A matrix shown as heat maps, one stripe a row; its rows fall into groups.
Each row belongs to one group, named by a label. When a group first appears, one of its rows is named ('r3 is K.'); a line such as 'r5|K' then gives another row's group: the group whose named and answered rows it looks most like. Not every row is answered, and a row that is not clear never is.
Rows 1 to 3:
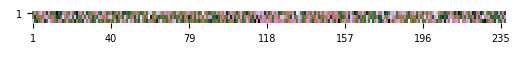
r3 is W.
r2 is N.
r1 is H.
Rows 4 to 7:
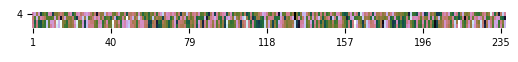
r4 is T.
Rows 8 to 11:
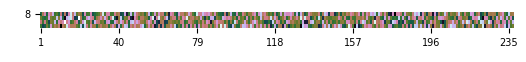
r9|H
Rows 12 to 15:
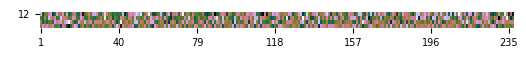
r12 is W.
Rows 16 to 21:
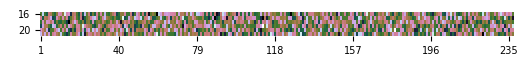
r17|W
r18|H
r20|T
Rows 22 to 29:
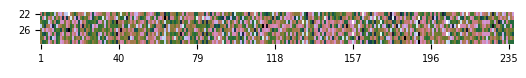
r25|W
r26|H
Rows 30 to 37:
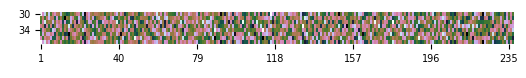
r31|H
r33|W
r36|W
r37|N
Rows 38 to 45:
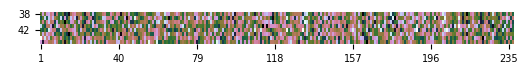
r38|H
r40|H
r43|H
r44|N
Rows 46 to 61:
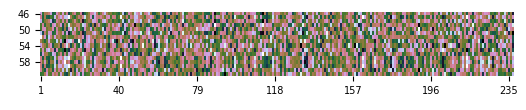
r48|W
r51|W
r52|N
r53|H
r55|H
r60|T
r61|N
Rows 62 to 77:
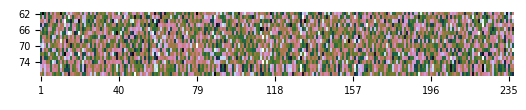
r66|W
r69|N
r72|H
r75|N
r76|N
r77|W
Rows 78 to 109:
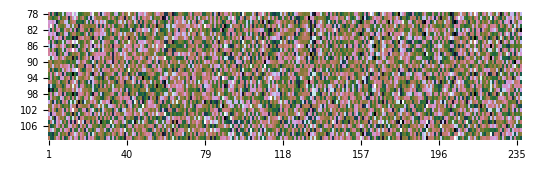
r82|W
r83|T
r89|N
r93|H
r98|H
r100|T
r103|N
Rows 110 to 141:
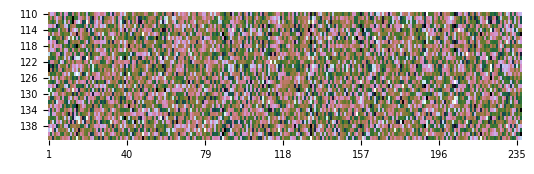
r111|H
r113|T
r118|H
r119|T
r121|H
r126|N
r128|T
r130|N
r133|H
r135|N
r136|H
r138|T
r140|W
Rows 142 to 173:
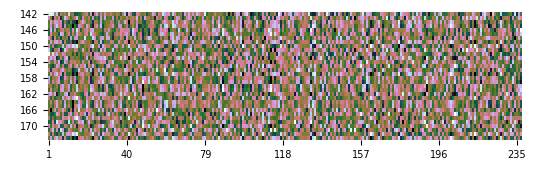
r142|N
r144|H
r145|H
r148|T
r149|H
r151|W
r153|T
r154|W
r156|N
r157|H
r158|W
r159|W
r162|T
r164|H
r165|H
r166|N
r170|W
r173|H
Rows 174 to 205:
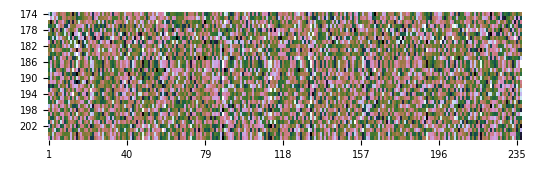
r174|N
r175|N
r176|N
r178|W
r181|T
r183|W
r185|N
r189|H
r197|N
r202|W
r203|N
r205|W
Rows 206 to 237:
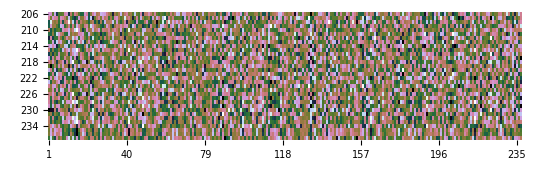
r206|T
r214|T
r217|W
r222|H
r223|W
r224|N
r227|W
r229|W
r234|W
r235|H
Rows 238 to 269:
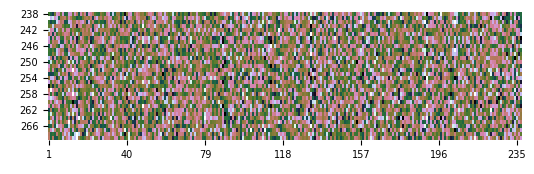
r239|N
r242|N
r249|T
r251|W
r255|W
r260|H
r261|W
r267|T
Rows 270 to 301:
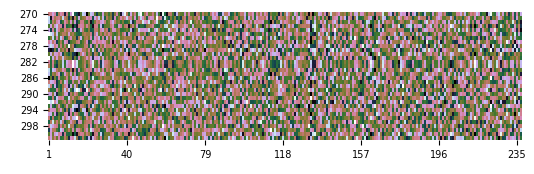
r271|N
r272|W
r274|W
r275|N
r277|T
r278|N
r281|N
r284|N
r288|T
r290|T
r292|N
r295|T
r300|H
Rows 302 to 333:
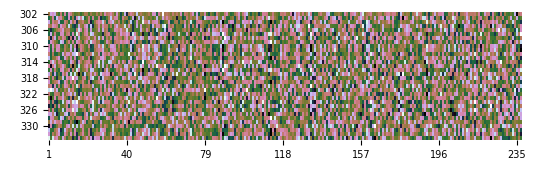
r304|W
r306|N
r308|N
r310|W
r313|W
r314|W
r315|N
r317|T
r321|N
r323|N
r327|T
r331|W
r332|W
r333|N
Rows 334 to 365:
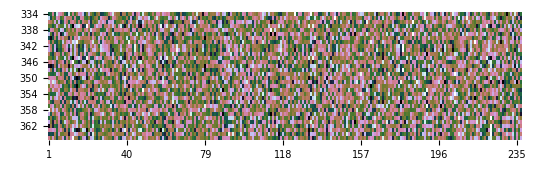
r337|H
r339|W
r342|T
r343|T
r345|H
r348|T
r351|N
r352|H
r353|W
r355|H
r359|W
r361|W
